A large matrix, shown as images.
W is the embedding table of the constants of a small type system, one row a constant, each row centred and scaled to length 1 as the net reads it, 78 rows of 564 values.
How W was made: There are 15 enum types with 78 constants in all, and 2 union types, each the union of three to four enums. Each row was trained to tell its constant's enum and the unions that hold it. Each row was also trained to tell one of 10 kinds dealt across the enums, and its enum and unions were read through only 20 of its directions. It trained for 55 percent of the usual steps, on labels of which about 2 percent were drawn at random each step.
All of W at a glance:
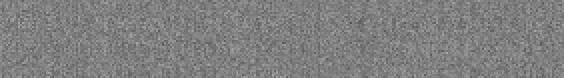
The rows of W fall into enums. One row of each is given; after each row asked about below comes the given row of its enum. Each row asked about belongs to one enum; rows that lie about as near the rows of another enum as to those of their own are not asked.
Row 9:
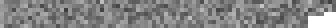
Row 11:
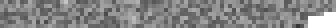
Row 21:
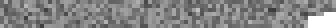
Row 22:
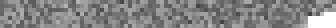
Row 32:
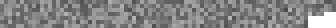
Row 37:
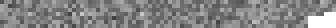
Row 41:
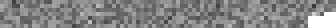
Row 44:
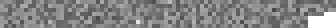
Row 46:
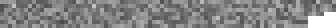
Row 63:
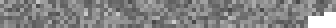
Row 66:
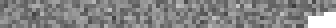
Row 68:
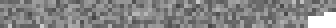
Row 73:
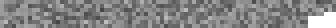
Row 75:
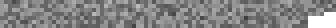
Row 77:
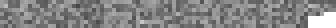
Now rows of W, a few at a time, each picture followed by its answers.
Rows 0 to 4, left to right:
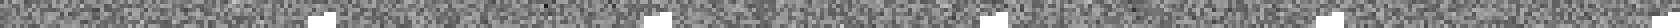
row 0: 41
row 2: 77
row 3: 9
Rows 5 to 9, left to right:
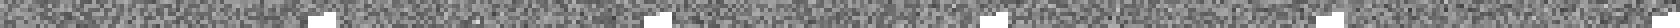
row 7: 46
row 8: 11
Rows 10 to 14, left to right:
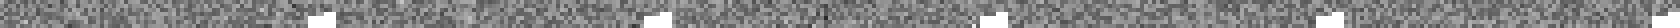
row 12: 9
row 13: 32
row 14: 22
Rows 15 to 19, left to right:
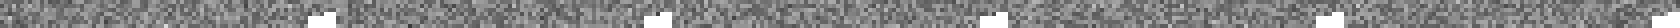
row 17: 32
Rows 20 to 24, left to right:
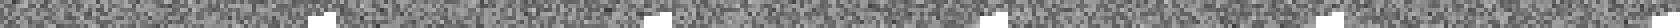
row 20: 66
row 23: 22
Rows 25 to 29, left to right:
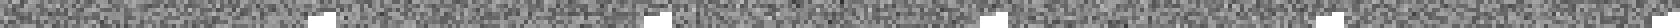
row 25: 73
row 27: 46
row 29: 32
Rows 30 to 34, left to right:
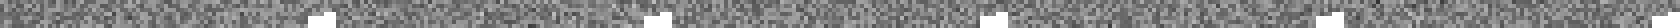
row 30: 73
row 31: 46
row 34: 21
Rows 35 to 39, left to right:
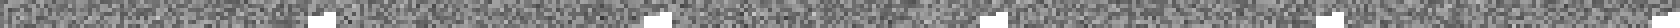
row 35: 22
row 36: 11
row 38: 22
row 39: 32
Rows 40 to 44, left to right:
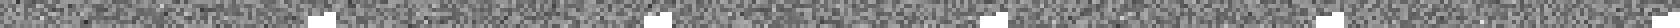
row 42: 41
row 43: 9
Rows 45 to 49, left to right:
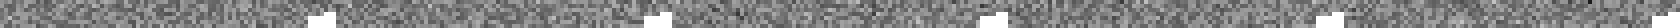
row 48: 73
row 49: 63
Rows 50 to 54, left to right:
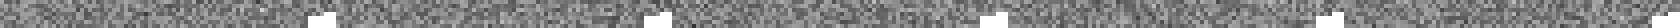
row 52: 46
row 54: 41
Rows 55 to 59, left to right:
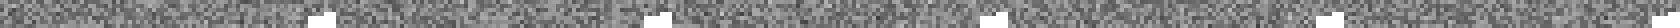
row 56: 75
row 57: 46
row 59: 41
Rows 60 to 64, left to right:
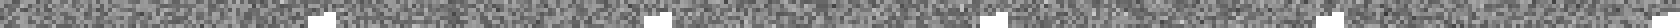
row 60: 66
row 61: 41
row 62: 22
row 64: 73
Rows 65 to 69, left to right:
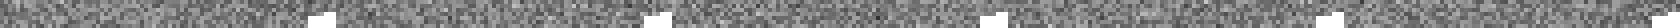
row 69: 66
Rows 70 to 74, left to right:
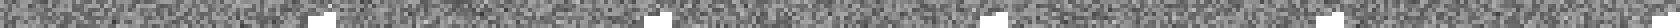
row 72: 11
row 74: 73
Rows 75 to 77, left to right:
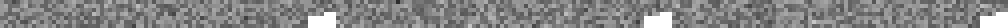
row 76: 32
